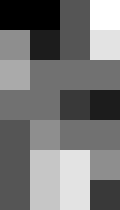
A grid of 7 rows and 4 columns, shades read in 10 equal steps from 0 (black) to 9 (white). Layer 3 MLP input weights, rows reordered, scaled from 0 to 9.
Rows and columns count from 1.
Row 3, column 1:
6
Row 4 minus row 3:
-2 0 -2 -3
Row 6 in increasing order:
3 5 7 8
